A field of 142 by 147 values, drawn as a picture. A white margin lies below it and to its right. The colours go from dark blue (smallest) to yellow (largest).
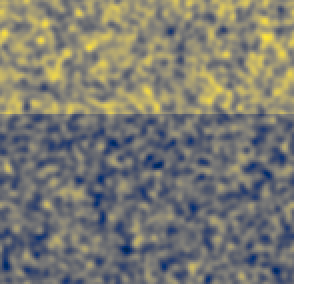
Grain: blotchy. Seam: horizontal, 40% of the way down, the top part higher. Lone odd cells: none. Histogram: bell-shaped.
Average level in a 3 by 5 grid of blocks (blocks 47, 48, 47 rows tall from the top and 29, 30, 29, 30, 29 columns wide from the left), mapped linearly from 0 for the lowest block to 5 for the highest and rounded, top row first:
5 4 4 4 5 | 1 1 1 1 1 | 0 1 0 0 0
